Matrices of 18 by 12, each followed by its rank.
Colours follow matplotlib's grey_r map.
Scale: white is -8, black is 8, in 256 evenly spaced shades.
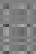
one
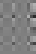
one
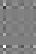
one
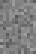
full rank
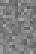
full rank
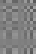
one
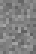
full rank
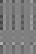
one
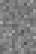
full rank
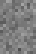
full rank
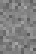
full rank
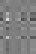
one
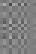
one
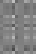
one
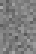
full rank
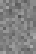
full rank
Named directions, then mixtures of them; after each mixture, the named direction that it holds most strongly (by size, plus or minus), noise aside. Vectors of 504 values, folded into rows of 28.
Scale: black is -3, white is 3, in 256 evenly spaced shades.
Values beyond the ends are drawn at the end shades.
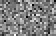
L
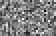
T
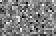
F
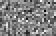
T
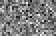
F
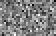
L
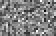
T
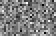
F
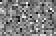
F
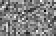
T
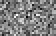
L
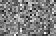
L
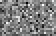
F
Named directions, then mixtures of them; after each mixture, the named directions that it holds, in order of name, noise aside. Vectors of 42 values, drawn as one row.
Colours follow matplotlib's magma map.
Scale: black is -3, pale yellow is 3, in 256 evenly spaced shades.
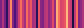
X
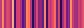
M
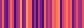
M, X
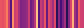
M, X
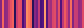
M, X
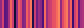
M, X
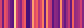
M, X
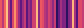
X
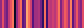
M, X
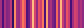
M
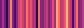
X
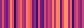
M, X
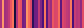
M, X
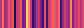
M, X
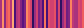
M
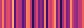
M
